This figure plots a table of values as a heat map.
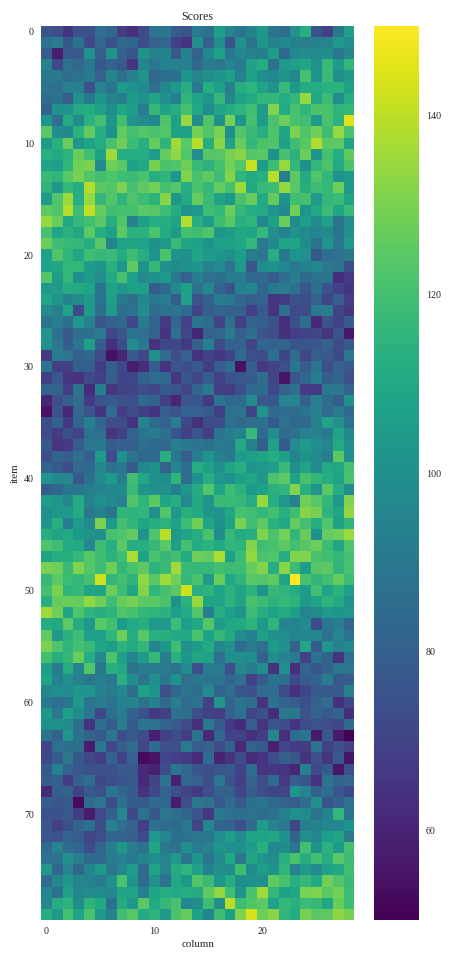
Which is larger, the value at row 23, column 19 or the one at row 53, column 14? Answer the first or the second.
the second
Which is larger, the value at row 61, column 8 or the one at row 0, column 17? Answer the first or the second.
the second
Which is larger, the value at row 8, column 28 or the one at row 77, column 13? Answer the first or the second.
the first
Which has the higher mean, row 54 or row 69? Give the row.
54
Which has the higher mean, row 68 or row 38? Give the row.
38
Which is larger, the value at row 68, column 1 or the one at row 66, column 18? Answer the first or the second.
the first
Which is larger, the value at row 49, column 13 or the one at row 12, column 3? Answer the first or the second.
the second
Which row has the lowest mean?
65
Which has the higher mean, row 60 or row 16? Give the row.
16
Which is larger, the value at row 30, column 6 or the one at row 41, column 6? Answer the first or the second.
the second
